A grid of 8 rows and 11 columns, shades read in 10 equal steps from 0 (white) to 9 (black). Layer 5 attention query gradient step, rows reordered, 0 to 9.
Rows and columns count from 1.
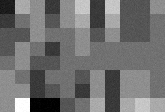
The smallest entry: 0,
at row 8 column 2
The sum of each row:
53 56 57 56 56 56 57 51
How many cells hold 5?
27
